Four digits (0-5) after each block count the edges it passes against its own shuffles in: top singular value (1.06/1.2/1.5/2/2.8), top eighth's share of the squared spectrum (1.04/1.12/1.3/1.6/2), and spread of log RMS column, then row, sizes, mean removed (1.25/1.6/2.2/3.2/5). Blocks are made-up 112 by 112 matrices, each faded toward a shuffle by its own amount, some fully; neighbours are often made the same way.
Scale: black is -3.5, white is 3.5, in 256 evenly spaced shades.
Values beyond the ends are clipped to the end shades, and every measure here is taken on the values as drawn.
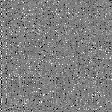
4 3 2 1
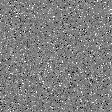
2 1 0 0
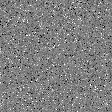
0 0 0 0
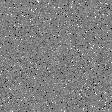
0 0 0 0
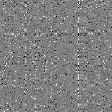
4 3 2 1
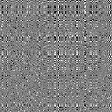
5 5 4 4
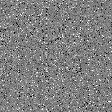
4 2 1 0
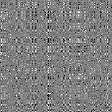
5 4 3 3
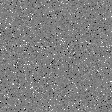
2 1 0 0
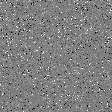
2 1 0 0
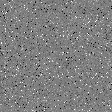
2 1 0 0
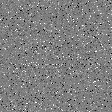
2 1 0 0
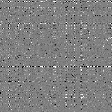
5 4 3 3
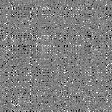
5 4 2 3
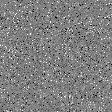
3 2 0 1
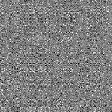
5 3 2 2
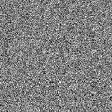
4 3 1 1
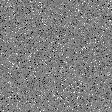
0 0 0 0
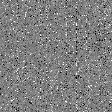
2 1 2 0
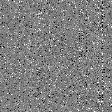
2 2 2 0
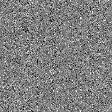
1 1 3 0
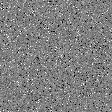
0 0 0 0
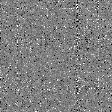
2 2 2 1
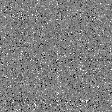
1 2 2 2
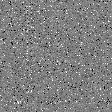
1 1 1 1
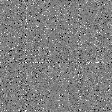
2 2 2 2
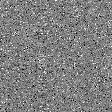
3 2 0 0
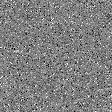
1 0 0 0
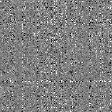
2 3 4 3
